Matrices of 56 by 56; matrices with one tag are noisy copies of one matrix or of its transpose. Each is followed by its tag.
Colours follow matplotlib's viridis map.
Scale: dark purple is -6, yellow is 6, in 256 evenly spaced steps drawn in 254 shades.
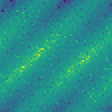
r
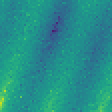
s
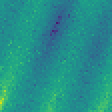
s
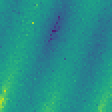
s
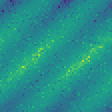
r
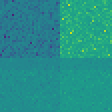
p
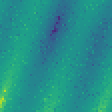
s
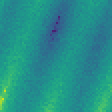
s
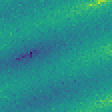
s
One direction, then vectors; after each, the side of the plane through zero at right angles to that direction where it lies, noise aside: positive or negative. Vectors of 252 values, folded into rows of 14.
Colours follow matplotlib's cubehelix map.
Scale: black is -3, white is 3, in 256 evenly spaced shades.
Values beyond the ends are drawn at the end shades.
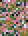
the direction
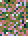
negative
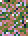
negative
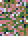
negative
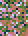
negative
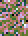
positive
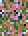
negative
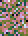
positive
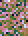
positive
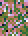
negative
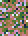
negative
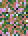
negative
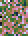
positive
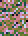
positive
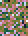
negative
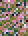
positive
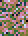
positive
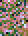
positive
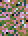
positive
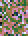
positive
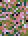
positive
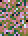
positive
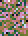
positive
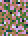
negative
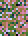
positive
